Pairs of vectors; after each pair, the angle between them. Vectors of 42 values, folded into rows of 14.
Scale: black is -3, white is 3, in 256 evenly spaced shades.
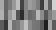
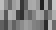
nearly parallel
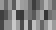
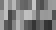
partly opposed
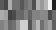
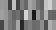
orthogonal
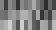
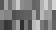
nearly opposite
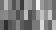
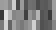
partly opposed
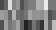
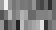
partly opposed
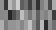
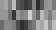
orthogonal
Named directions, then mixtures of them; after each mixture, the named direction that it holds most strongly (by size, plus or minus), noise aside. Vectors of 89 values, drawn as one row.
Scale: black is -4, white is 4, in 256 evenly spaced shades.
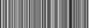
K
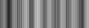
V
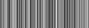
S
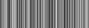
S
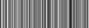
K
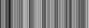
V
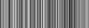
S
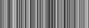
S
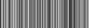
K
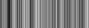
V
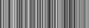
S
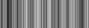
V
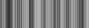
V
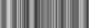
V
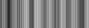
V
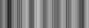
V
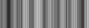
V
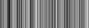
S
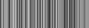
S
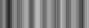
V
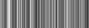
S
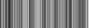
V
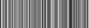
K
